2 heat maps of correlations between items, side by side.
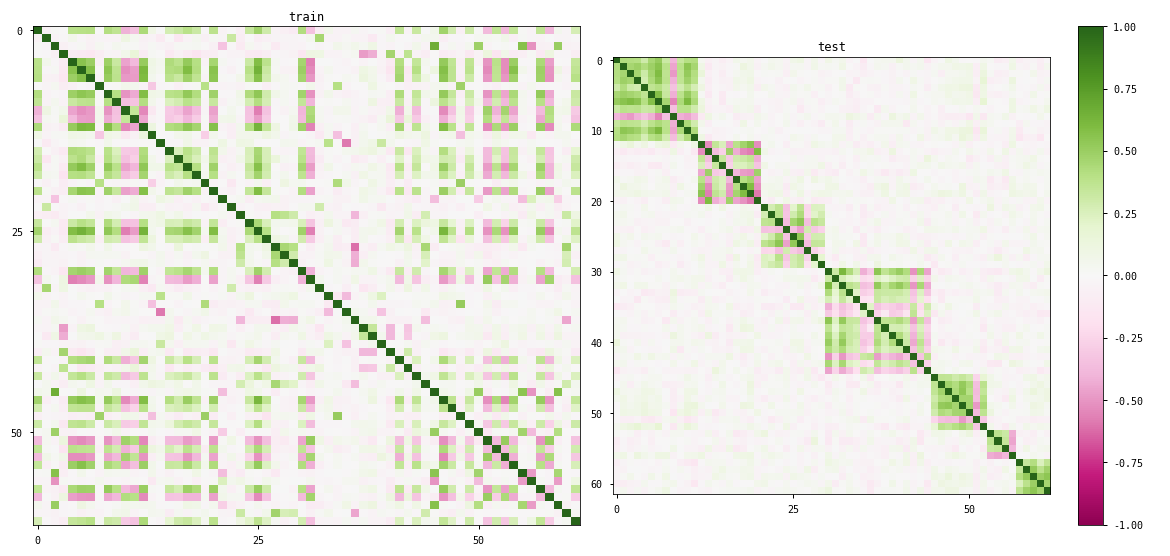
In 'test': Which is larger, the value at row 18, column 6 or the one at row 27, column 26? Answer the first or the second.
the first
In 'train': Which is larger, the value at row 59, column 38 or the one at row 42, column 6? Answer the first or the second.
the first
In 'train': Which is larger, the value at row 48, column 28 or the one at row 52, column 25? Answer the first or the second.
the second
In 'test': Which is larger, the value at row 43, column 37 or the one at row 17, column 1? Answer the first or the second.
the first
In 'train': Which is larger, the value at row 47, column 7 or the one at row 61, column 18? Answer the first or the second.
the second
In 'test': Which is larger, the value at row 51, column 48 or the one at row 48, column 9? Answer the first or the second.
the second
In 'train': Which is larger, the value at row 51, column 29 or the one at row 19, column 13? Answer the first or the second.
the first
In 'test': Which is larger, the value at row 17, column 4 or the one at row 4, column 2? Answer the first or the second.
the second
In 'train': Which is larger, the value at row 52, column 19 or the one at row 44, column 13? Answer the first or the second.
the second
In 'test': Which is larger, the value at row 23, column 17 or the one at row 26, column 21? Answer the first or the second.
the second
